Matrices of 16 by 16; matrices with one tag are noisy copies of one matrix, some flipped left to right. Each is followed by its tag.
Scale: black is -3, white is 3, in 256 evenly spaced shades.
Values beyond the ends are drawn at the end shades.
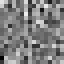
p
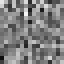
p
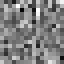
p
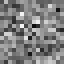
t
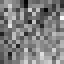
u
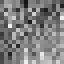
u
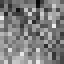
u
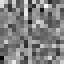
p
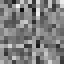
p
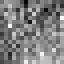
u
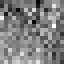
u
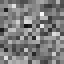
t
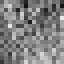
u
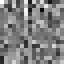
p
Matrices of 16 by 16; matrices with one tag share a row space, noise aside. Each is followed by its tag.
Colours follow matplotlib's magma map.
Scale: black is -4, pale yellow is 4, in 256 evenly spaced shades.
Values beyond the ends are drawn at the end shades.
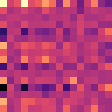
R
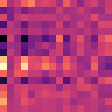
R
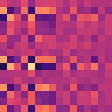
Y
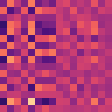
Y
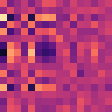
Y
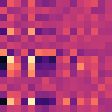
Y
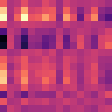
R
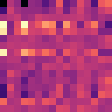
R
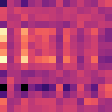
R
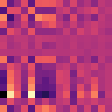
Y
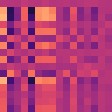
Y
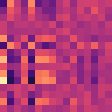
Y
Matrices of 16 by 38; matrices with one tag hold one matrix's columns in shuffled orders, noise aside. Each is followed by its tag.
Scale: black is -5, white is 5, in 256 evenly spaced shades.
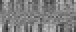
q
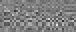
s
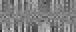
q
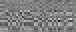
s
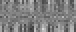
q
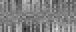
q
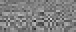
s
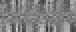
q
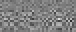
s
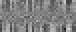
q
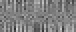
q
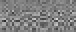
s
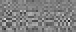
s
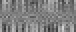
q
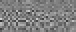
s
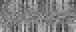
q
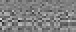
s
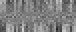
q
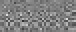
s
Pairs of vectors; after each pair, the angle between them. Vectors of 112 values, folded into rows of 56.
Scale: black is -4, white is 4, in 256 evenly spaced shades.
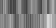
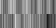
nearly opposite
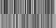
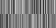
orthogonal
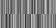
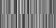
partly opposed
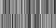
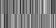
orthogonal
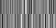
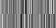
nearly opposite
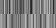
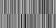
partly opposed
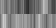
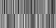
partly aligned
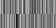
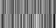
orthogonal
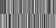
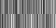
orthogonal
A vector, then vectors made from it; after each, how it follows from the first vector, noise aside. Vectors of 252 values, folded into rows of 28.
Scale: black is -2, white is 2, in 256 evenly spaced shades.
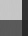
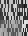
sign-scrambled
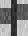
wrapped around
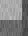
shrunk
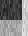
negated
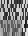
sign-scrambled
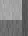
shrunk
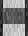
wrapped around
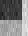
negated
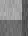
shrunk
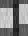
wrapped around
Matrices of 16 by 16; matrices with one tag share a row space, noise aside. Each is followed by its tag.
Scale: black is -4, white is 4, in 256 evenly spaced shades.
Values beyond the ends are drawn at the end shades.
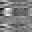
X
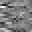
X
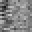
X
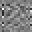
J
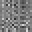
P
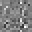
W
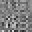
P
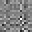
W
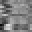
X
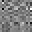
J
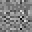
W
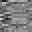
X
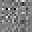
P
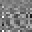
J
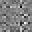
W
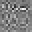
P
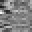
X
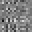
P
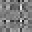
W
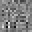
P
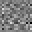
J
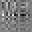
P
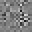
W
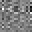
J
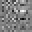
P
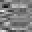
X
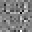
W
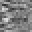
X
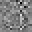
W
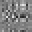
P
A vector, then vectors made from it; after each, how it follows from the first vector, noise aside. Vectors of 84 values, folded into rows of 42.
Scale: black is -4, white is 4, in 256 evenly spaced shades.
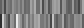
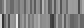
sign-scrambled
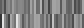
copied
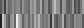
copied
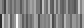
sign-scrambled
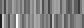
copied
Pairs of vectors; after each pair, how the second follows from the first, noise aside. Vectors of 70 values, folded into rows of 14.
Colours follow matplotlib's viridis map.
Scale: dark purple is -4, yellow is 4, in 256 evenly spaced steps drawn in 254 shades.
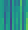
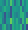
sign-scrambled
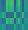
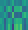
reversed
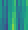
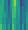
reversed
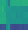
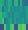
sign-scrambled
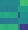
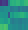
reversed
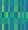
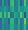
reversed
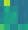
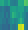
reversed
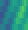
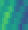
reversed
